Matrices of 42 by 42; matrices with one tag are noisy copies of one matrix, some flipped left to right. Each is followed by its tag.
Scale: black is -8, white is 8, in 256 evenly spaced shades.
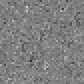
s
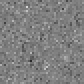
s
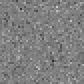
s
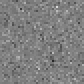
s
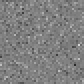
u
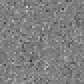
s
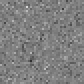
s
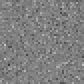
u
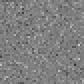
u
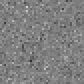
s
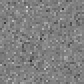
s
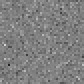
u
